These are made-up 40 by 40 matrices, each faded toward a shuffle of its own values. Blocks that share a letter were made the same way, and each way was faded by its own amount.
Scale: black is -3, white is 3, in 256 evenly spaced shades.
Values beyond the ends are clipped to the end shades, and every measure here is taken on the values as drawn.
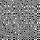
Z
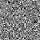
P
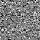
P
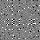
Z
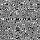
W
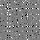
Z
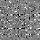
W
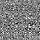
P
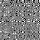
Z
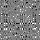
Z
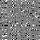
Z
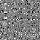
W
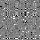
Z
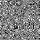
P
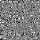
W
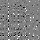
Z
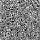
P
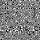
W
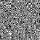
P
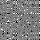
Z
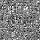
P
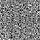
P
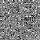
P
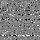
W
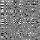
Z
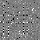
Z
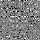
W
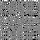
Z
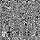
P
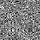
P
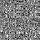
P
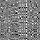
Z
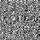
P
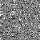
P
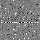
W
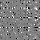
Z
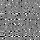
Z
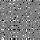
Z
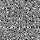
W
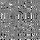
Z
